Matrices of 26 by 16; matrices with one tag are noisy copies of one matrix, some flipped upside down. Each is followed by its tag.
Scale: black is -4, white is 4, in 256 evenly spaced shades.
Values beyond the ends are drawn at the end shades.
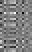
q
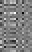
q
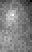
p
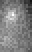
p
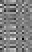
q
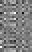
q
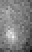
p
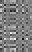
q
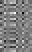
q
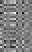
q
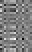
q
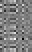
q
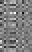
q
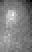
p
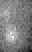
p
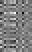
q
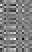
q
